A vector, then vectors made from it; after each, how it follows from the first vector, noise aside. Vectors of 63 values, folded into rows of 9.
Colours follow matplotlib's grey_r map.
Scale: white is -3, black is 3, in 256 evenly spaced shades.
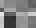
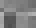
shrunk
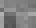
shrunk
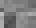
shrunk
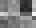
reversed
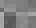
shrunk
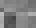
shrunk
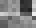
reversed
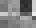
reversed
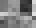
reversed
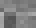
shrunk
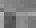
shrunk
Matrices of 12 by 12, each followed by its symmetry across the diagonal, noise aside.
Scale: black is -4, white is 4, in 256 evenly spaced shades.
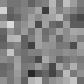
neither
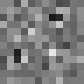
symmetric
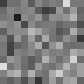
symmetric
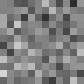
antisymmetric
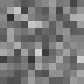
neither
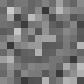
symmetric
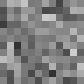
antisymmetric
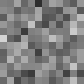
antisymmetric
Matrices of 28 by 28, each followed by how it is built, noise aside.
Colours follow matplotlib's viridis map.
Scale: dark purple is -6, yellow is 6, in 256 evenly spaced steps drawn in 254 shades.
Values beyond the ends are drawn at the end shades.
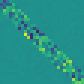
banded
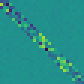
banded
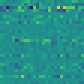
uneven rows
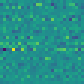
uneven rows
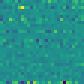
uneven rows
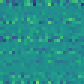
uneven rows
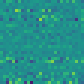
uneven rows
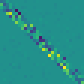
banded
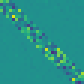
banded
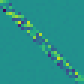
banded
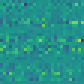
uneven rows
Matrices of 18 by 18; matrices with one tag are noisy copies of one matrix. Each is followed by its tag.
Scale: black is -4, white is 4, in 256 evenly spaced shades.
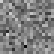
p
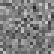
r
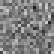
r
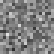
p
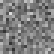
p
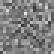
r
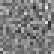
r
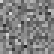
p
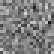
r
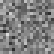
p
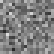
p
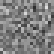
r
